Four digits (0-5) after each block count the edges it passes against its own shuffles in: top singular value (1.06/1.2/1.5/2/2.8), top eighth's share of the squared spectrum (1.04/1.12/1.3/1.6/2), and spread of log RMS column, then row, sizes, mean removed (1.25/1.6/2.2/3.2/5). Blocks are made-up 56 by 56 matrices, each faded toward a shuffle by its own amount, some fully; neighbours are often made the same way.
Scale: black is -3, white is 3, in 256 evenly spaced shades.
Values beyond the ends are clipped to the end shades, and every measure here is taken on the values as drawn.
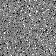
2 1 0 0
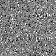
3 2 1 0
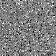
2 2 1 1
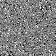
1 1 1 0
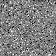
0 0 0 0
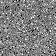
0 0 0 0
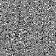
3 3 1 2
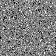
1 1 0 0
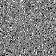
3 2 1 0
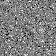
0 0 0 0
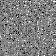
3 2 0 1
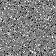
2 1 0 1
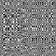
4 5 3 3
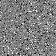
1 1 0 0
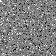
0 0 0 0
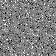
0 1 0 0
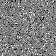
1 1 0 0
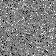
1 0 0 0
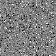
3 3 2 1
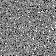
1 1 0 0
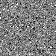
0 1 0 1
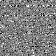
2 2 0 3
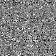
1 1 0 2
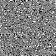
1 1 0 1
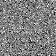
0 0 0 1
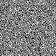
1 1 0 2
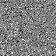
1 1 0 0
